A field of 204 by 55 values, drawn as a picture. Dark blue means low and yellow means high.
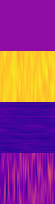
It is made of 4 by 1 panels. Panel 1,1: low, flat. Panel 2,1: very high, streaked downward, faint in contrast. Panel 3,1: very low, streaked across, faint in contrast. Panel 4,1: low, streaked downward.
